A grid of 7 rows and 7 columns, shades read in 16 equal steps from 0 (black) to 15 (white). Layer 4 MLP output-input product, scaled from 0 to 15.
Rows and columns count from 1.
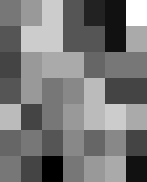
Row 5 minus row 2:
6 -8 -5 4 6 11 0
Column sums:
45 54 53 52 50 43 51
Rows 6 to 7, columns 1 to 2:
6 7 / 7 4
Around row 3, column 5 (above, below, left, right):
5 11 10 7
